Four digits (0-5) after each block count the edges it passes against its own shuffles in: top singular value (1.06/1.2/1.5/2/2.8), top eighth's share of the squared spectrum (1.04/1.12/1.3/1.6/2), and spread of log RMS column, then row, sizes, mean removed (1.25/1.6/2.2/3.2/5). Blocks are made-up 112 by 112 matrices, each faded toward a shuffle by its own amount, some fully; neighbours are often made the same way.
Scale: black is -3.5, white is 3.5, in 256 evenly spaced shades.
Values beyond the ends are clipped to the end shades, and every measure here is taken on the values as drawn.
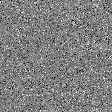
1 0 0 0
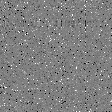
3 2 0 0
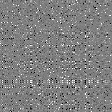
5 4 2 2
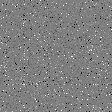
3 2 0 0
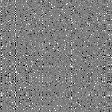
5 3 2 2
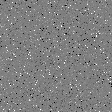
0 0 0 0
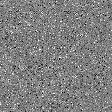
3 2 1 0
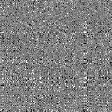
4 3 2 3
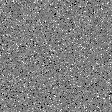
0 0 0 0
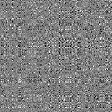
5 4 3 3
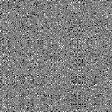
4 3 3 2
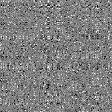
4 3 2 2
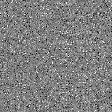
3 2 1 1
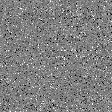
3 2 0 1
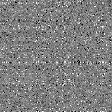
4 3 2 2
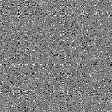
4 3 2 2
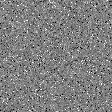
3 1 0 0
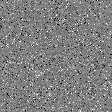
2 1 0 0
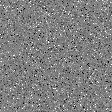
0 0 0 0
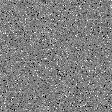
3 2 0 1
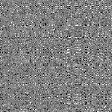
5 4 3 3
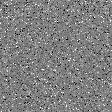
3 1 0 0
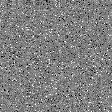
3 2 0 1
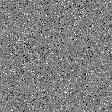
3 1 0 0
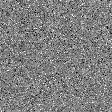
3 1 0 0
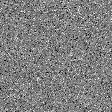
0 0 0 0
